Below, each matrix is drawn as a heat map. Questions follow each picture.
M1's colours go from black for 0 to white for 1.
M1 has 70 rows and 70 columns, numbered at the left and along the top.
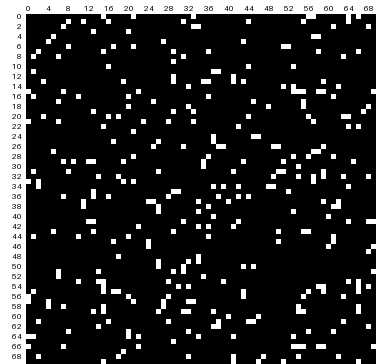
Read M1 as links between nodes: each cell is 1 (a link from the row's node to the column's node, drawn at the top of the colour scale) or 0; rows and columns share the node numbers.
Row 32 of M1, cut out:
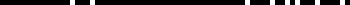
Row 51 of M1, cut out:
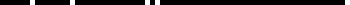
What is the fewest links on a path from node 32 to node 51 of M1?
2
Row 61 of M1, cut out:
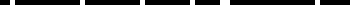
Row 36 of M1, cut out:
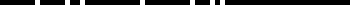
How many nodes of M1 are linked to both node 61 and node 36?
4
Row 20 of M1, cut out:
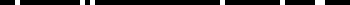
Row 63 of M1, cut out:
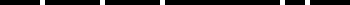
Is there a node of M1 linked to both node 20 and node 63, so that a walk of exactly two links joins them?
yes
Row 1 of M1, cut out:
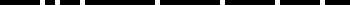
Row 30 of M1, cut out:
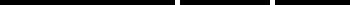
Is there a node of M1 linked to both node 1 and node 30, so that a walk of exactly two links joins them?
no
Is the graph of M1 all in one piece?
yes
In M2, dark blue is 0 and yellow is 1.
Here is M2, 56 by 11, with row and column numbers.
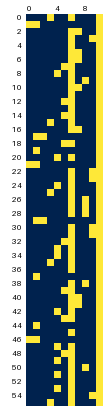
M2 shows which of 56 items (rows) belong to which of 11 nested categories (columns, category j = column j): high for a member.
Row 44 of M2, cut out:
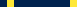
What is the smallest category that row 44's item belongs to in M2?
1
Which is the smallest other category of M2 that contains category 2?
1
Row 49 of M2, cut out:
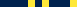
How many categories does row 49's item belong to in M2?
3
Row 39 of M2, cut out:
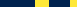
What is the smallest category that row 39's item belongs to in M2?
5
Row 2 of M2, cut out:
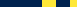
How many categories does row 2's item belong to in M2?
3
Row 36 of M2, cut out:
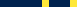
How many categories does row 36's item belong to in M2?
2
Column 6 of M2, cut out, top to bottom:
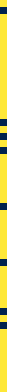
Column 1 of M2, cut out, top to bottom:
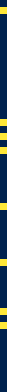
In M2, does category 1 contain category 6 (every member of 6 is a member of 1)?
no
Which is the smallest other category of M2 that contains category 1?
10
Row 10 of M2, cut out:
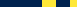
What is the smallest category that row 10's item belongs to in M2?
7
